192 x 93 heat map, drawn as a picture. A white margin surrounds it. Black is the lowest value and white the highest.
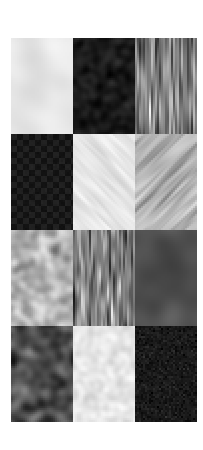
It is made of 4 by 3 panels. Panel 1,1: very high, smooth, faint in contrast. Panel 1,2: very low, blotchy, faint in contrast. Panel 1,3: middling, streaked downward, strong in contrast. Panel 2,1: very low, checkered, faint in contrast. Panel 2,2: very high, slanting down to the right, faint in contrast. Panel 2,3: high, slanting up to the right. Panel 3,1: high, blotchy. Panel 3,2: middling, streaked downward, strong in contrast. Panel 3,3: low, smooth, faint in contrast. Panel 4,1: low, blotchy. Panel 4,2: very high, blotchy, faint in contrast. Panel 4,3: very low, fine-grained, faint in contrast.
